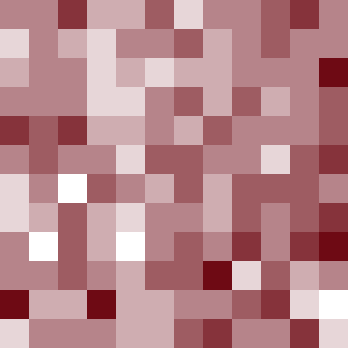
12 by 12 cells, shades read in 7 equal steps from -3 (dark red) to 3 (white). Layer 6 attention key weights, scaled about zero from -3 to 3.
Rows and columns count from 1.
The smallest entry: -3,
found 5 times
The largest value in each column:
2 3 3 2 3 2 2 1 2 2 2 3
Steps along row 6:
down up same up down same up same up down down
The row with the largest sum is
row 3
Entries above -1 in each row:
8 10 11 9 7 7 7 8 7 7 8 9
